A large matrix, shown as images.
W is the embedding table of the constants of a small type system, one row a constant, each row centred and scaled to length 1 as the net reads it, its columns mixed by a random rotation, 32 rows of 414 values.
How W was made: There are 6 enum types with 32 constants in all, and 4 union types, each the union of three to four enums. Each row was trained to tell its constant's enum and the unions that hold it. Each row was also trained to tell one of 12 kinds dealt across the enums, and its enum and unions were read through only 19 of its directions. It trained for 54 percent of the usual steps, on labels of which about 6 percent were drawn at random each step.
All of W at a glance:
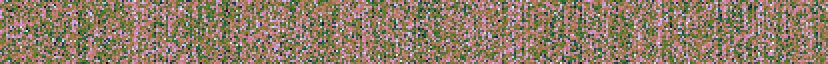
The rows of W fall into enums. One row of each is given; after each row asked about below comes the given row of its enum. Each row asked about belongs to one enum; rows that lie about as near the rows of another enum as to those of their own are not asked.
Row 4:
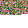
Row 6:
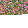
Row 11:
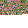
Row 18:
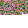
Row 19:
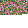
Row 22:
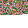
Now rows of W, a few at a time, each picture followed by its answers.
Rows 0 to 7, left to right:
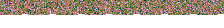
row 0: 22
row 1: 18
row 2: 6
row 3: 4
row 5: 22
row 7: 19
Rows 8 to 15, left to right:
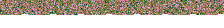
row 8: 22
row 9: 11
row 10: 19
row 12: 18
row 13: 11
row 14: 4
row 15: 22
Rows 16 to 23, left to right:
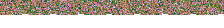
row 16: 11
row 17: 18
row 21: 18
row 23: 11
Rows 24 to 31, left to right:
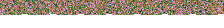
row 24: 4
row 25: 6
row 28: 4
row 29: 19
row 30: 18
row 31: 4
